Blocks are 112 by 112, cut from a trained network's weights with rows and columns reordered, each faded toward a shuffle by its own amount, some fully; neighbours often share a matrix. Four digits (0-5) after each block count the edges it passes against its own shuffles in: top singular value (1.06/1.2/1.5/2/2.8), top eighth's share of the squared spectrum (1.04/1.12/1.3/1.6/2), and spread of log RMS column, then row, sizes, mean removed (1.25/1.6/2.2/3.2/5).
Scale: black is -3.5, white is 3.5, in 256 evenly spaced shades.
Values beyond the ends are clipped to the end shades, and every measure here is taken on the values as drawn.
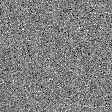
0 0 0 0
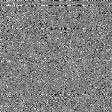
4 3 0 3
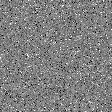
1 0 0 0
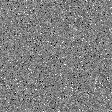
0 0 0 0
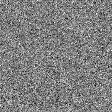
1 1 0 1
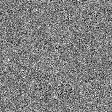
1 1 0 1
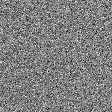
0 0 0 0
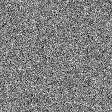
0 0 0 0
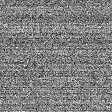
4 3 0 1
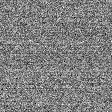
2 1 0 0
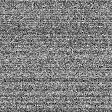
4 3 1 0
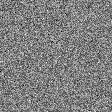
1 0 0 0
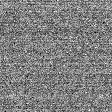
3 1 0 0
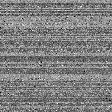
5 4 1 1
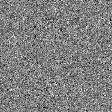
1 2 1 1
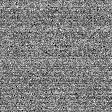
3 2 0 0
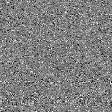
4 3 0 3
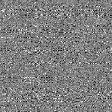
4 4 0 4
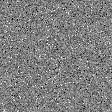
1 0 0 0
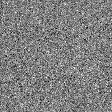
1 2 0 1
